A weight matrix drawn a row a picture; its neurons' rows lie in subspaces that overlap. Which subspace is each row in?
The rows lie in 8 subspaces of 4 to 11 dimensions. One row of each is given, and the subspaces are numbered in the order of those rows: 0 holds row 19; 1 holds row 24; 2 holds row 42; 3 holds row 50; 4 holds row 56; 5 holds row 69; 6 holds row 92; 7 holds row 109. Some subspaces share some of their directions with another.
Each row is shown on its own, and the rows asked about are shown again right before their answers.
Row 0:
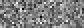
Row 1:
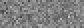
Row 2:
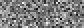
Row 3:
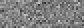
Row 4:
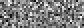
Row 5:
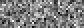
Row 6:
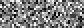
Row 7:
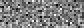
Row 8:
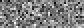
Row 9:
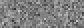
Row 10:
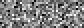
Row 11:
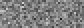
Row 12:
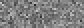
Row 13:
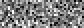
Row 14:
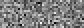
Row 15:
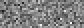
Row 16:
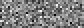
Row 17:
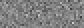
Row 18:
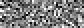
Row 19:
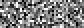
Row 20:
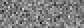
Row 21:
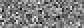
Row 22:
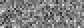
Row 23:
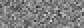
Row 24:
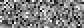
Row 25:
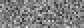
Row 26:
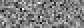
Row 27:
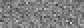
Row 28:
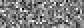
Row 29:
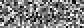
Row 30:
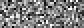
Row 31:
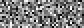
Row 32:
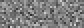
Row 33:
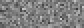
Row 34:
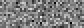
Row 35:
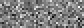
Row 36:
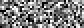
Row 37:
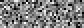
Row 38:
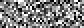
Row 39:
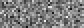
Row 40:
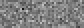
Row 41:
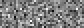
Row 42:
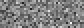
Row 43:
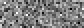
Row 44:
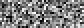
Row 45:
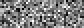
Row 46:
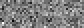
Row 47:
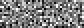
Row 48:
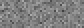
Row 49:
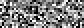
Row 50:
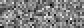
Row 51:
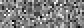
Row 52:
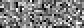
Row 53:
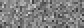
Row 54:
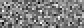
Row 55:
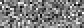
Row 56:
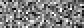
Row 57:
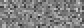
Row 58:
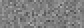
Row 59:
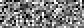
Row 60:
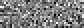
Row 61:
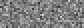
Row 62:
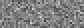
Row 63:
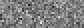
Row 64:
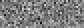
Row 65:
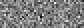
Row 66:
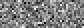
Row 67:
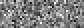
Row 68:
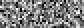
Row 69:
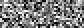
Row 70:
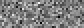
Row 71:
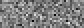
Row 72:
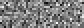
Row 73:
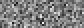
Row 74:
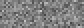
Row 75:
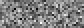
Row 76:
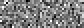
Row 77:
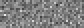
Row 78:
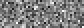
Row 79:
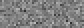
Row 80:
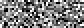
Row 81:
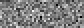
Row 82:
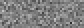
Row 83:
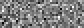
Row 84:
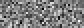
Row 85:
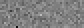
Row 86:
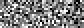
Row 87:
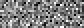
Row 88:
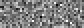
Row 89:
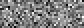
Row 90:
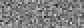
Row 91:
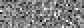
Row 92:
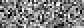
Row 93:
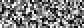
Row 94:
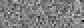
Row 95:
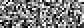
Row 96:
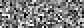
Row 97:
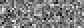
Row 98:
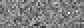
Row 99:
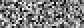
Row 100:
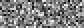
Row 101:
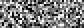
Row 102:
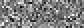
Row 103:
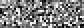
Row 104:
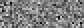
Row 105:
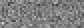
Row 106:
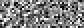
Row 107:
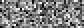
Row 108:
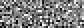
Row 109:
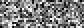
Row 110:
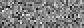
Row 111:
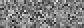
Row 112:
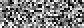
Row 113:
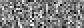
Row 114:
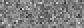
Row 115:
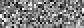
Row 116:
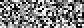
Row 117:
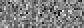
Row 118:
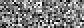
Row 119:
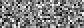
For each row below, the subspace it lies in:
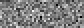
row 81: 4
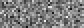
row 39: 4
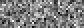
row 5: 4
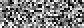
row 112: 6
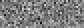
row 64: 4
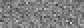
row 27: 5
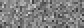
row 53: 6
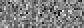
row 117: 7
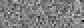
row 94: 5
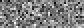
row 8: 4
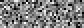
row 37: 1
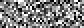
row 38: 4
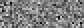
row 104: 0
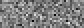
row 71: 5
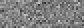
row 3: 4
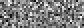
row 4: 4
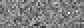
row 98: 4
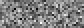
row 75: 4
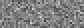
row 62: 4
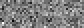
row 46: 6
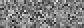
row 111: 6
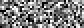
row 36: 2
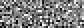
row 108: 5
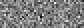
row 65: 6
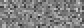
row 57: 5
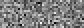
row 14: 5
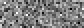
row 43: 6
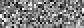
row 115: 7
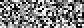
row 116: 1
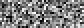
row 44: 4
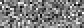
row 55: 6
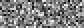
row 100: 4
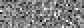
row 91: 7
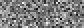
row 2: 2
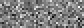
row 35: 7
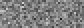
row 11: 2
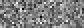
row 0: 7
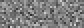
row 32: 4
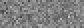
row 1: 2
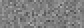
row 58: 0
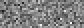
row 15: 2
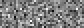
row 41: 0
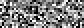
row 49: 0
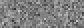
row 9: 4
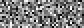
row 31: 4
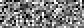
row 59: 1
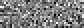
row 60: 7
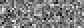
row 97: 3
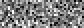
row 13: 6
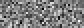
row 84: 7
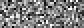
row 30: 4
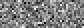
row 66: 7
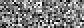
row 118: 5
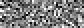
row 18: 7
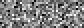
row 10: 2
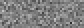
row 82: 2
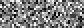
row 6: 7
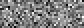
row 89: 6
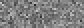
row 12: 6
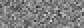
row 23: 7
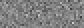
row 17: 4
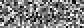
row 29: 6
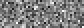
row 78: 7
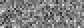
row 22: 3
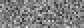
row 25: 4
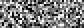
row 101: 6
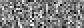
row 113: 0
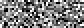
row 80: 6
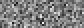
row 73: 7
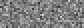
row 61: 0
